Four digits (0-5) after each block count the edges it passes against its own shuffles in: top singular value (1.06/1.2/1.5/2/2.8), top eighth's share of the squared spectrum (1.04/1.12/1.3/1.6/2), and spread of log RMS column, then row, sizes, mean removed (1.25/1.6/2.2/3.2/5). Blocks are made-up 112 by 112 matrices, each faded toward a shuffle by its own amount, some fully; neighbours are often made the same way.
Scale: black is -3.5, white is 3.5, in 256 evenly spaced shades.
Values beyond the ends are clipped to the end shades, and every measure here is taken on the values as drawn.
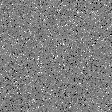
1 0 0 0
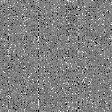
4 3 2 1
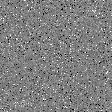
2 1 0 0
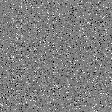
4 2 1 0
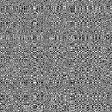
5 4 3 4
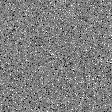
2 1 0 0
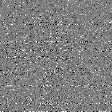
2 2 2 3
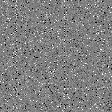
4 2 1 0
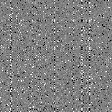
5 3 3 2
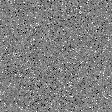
1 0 0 0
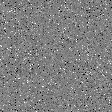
1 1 0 0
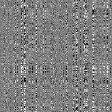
5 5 4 3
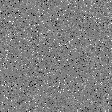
2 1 0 0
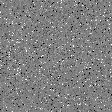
0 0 0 0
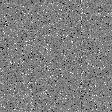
2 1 1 0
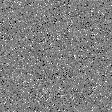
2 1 0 0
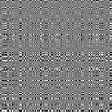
5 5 4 5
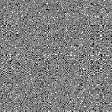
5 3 2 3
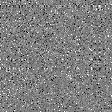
4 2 1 1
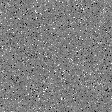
0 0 0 0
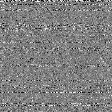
2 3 0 4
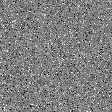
0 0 0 0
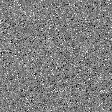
0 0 0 1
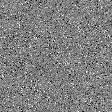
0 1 0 1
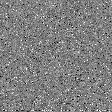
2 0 0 1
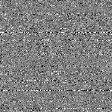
2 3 0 4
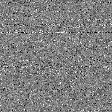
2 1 0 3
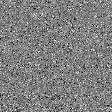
1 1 0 2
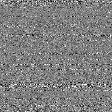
2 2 0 4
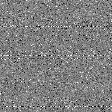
2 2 0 3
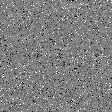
0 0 0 0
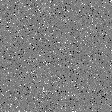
2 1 1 0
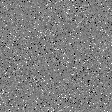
0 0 0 0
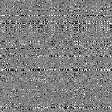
5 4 2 4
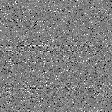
4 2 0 2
